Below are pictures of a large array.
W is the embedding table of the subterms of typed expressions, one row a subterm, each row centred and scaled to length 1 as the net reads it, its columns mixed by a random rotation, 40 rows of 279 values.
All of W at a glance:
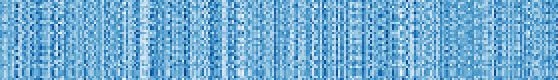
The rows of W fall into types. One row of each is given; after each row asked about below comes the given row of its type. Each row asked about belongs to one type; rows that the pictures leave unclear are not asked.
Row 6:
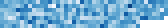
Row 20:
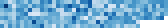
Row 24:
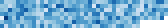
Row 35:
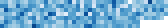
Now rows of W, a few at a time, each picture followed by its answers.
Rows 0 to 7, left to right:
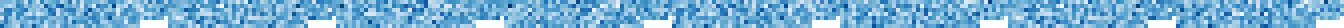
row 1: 6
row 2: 20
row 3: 20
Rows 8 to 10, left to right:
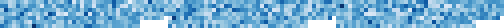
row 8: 35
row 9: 24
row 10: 20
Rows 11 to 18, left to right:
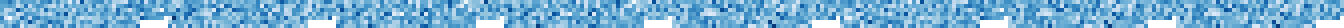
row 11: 6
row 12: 24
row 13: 35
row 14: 35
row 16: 6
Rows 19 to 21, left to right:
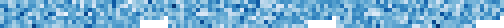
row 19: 35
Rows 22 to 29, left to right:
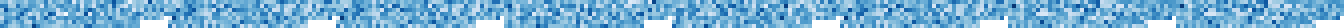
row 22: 35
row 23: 24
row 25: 35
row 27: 24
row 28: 20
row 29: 20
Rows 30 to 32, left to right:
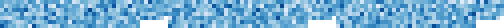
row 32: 35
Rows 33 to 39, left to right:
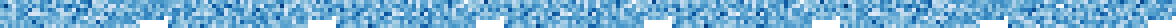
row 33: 20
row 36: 35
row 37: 35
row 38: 20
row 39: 6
